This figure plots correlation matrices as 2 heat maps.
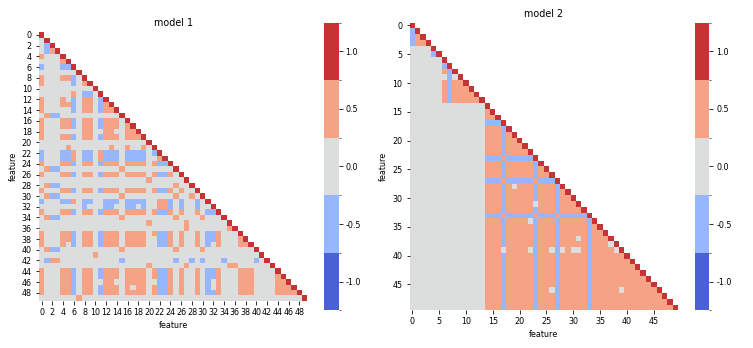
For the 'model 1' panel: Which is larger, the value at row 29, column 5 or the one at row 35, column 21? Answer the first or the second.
the first
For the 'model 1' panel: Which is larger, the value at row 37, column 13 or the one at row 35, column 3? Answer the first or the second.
the first
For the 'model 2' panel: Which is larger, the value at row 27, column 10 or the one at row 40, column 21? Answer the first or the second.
the second
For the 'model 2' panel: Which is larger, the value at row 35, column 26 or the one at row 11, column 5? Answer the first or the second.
the first
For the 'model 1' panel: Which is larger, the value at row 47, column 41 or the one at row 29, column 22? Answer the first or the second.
the first
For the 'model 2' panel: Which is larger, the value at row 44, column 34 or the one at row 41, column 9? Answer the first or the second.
the first
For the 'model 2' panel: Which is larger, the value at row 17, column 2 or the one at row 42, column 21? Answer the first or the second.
the second
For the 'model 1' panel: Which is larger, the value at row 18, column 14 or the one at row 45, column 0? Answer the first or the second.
the second
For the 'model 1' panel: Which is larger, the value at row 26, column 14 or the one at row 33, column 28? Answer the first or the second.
the first
